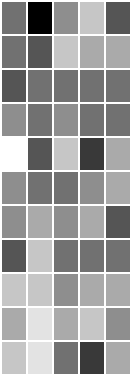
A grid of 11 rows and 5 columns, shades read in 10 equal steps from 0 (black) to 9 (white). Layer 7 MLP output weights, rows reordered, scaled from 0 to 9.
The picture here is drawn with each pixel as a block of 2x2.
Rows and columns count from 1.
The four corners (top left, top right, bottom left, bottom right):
4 3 7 6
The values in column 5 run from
3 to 6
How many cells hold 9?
1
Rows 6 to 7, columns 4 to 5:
5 6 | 6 3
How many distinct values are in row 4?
2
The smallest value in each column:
3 0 4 2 3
